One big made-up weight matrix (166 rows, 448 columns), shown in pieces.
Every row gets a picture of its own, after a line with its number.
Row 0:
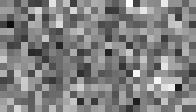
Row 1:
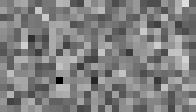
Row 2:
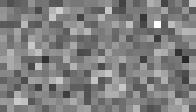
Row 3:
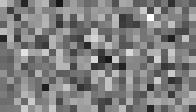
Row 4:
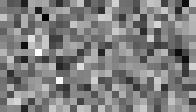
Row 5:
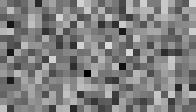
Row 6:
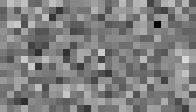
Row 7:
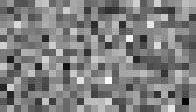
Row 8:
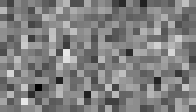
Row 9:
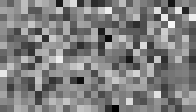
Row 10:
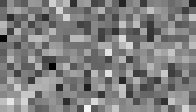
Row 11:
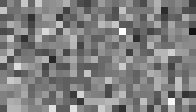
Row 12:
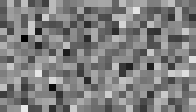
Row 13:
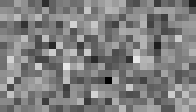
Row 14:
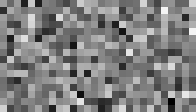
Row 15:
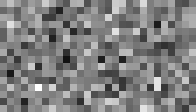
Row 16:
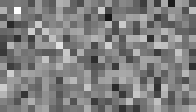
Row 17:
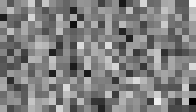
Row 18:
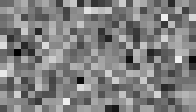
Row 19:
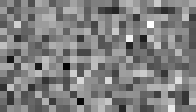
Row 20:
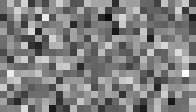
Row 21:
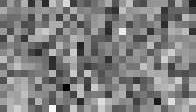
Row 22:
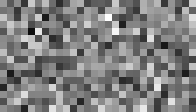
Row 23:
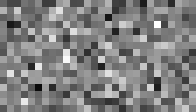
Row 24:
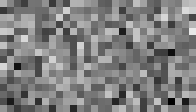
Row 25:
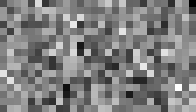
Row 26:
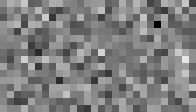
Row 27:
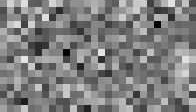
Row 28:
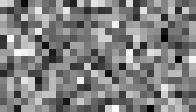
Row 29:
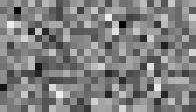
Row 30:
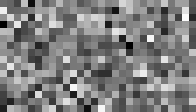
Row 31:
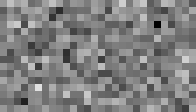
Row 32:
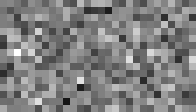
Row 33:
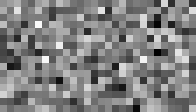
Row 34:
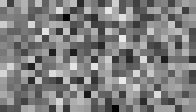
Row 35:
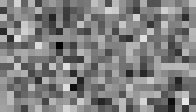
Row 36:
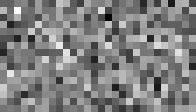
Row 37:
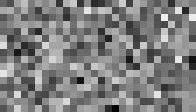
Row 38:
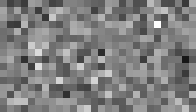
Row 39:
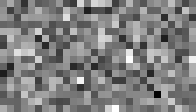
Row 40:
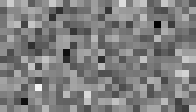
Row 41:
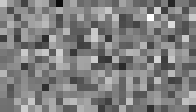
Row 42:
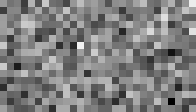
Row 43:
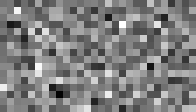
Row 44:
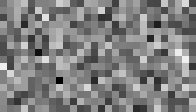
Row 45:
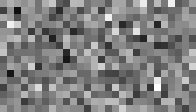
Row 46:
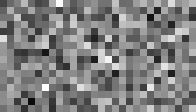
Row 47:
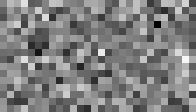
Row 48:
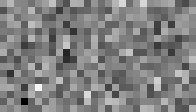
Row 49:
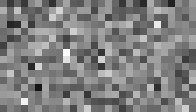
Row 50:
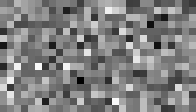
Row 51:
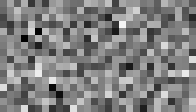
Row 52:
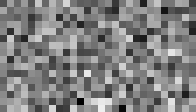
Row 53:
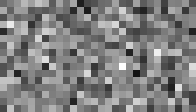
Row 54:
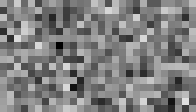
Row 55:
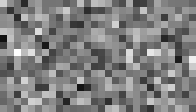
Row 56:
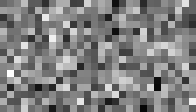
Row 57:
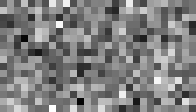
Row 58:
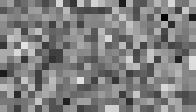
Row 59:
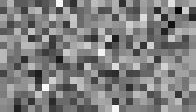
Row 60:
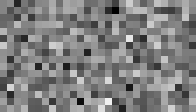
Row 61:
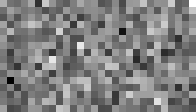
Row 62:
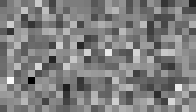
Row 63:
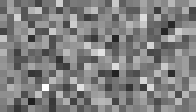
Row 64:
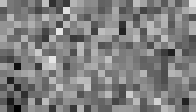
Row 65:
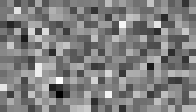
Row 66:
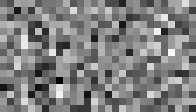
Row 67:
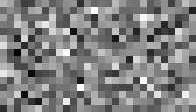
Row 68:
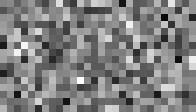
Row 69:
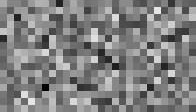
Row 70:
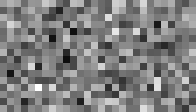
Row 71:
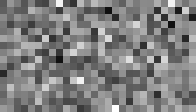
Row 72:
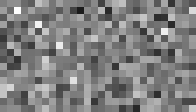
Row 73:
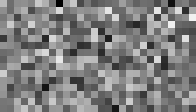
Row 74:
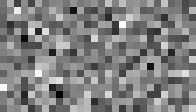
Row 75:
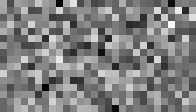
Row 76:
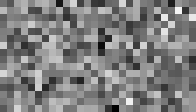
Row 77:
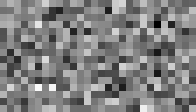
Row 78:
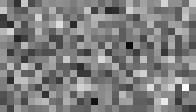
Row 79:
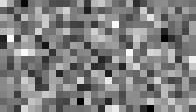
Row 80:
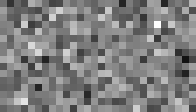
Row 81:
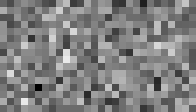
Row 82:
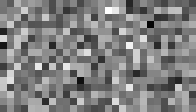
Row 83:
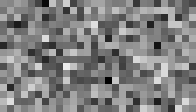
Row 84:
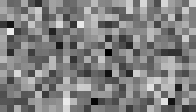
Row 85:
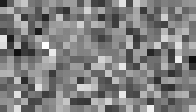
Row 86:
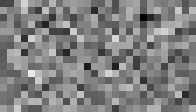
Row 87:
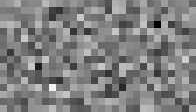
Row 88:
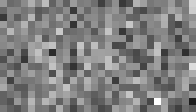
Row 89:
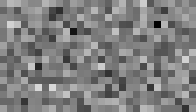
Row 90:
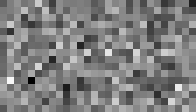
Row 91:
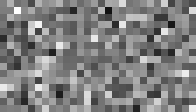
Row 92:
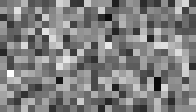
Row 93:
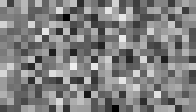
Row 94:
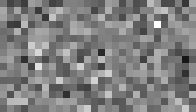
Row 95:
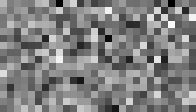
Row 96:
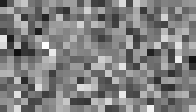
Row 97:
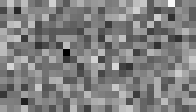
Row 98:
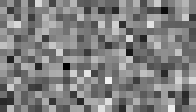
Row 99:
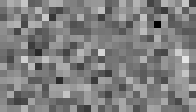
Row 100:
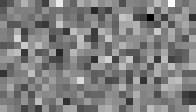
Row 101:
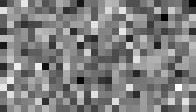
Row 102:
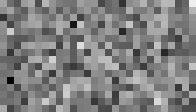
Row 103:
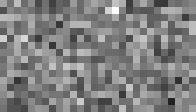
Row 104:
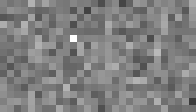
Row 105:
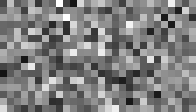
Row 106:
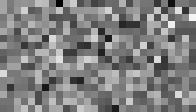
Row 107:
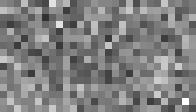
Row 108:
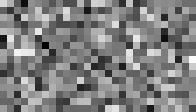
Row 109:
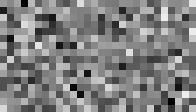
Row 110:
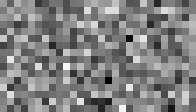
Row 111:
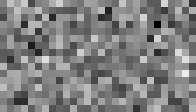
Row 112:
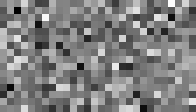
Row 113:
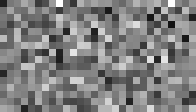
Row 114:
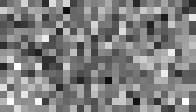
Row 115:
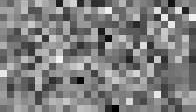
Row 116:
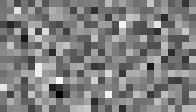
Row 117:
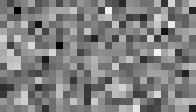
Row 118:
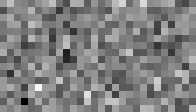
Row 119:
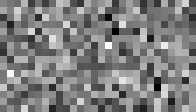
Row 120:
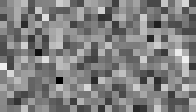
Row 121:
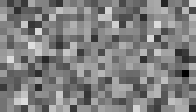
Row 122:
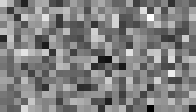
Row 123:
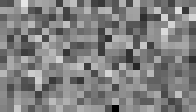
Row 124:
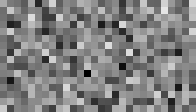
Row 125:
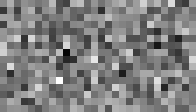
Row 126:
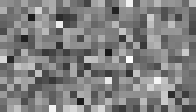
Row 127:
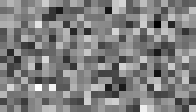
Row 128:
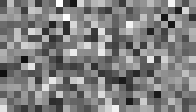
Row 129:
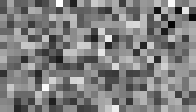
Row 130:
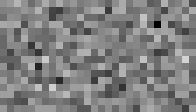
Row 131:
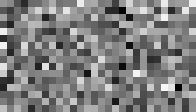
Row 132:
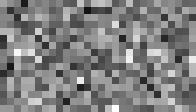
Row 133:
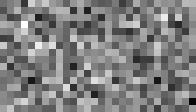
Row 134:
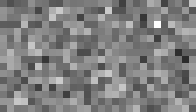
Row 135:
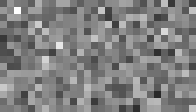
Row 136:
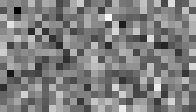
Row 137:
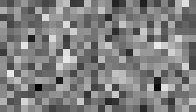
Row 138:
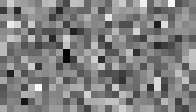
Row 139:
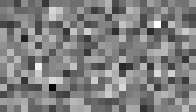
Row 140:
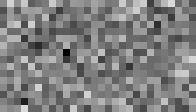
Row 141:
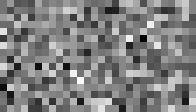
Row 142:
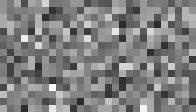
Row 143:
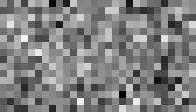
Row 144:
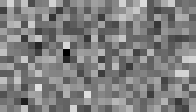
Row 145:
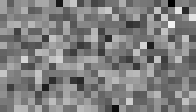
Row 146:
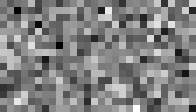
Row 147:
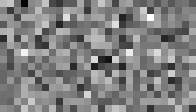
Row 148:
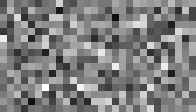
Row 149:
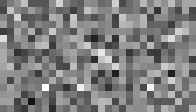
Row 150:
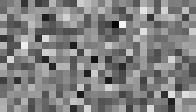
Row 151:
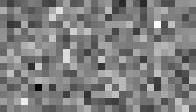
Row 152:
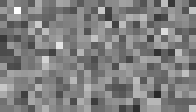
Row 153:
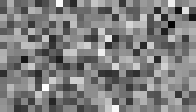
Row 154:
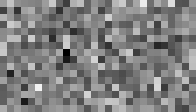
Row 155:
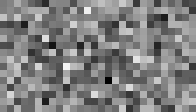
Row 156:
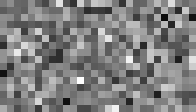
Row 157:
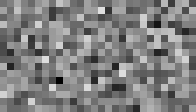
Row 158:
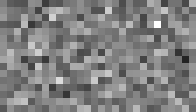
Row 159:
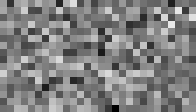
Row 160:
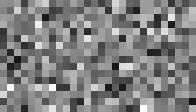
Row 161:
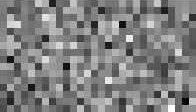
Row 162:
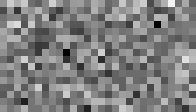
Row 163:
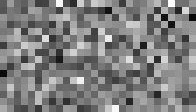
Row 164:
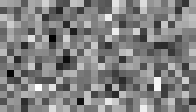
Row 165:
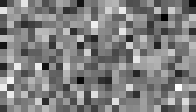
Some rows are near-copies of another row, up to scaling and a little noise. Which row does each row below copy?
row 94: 38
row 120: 44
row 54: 35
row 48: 118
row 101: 165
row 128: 105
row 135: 152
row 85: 96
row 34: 93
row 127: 77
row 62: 90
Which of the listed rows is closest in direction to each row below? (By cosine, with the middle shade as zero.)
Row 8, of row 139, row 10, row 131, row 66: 66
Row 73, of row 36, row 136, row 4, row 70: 36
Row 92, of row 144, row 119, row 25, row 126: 119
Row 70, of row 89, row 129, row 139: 89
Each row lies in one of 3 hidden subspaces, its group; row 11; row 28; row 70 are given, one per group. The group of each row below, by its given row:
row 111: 70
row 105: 28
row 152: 70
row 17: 11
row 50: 11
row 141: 11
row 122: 28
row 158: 70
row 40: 70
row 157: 70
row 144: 70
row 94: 70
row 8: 70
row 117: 70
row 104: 11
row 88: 11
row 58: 28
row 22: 70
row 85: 28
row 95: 28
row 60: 11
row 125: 70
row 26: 70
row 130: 70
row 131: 11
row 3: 28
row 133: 11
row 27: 70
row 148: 28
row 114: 11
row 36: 70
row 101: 11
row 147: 28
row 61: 11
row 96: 28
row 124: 11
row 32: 28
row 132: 28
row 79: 28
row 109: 11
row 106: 28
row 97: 70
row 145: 28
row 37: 28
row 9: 28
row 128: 28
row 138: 70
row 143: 11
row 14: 11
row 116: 70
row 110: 11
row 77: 70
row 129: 28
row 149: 28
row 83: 11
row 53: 11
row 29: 70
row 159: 28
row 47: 70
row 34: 28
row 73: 28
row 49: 70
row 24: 11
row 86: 28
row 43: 70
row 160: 70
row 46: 28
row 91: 70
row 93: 28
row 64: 11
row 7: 11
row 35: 11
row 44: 70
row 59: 28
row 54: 11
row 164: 70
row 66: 70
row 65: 70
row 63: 28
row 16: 70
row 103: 11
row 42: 11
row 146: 70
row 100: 28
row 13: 11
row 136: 70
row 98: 11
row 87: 70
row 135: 70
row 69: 28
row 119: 70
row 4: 70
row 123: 28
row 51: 70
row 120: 70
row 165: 11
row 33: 70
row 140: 70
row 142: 70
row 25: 11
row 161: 11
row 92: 70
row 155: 11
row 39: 28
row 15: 70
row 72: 70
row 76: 28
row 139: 70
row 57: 11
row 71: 28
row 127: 70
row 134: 70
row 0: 11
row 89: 70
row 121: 70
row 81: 70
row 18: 28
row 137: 70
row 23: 70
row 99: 70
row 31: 70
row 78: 11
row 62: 11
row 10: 11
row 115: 28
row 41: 28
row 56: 70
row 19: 11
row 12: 70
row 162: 70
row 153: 28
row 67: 28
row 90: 11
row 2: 70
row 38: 70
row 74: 70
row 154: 70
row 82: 11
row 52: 11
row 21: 11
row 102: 11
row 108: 28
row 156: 28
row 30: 11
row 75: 28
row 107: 11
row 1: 70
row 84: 11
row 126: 11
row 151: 70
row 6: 70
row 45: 70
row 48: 70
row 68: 28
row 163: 28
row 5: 11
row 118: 70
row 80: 70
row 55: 28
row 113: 28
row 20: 70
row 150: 11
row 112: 70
